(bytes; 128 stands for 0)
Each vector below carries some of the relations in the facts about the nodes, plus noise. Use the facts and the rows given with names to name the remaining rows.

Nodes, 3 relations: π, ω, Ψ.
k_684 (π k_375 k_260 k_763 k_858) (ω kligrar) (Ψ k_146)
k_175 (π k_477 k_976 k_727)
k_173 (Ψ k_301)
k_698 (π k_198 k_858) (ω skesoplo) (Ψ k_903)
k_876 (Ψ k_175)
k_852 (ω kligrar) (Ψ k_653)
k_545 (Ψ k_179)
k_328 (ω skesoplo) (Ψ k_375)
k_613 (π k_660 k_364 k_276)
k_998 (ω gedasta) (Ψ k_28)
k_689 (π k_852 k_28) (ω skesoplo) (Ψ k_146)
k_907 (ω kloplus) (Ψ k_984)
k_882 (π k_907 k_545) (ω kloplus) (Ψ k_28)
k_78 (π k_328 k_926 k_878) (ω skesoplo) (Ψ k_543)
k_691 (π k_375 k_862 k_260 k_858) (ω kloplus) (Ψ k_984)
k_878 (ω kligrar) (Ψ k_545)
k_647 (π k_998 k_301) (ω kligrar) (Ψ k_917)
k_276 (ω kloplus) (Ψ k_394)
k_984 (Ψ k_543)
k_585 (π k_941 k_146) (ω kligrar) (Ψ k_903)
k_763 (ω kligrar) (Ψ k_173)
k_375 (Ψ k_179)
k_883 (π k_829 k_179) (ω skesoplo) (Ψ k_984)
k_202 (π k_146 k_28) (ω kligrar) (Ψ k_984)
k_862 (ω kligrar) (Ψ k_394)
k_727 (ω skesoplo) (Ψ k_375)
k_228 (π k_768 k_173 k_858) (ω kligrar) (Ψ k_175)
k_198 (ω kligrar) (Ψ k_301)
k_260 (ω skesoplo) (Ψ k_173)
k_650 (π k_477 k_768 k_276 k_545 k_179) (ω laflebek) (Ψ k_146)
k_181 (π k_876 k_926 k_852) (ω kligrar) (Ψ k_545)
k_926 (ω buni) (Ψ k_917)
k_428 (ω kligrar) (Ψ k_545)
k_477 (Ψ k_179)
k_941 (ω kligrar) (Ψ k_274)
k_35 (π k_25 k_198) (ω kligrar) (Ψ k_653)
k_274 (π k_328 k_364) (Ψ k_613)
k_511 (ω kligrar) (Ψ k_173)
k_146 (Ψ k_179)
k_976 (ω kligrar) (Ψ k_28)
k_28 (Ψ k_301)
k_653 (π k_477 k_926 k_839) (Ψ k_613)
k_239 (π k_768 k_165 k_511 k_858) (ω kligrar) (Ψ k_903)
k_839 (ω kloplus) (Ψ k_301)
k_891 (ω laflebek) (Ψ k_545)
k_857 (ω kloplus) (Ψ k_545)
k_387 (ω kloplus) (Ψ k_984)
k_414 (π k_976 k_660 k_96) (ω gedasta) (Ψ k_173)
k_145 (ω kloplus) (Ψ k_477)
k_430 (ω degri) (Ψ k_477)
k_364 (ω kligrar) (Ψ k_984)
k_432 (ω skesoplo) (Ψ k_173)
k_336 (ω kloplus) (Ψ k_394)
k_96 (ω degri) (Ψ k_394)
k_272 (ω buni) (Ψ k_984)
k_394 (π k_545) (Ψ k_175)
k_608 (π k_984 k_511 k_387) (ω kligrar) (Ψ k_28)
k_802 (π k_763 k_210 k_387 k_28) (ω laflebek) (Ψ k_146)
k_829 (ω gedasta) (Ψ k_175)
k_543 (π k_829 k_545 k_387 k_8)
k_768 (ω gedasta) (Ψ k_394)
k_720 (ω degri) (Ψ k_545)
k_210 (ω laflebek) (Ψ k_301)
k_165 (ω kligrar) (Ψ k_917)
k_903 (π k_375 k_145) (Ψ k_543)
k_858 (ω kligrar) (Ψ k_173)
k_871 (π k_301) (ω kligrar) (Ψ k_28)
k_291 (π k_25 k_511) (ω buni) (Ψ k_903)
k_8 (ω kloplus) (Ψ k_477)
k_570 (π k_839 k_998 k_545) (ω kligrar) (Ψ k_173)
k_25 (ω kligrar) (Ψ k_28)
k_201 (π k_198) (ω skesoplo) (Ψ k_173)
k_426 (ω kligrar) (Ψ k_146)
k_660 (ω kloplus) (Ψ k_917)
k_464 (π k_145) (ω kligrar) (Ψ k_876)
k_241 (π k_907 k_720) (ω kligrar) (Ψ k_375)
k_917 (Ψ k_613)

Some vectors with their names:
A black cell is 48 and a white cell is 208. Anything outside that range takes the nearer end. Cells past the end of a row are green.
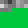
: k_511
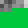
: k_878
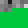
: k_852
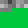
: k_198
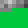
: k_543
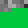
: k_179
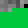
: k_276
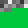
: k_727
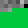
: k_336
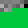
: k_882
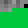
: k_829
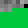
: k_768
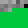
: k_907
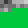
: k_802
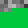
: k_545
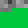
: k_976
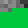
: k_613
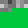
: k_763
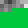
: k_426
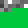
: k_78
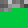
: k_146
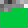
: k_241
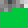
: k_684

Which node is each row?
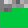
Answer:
k_272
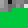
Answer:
k_35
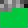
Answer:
k_28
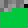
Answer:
k_8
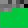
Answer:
k_660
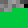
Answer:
k_998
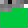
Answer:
k_647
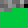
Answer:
k_175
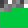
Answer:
k_689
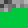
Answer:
k_891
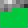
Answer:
k_984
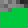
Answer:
k_917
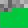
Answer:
k_364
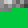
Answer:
k_903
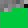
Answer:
k_145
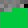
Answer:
k_839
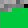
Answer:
k_387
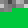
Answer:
k_608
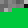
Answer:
k_857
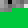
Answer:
k_165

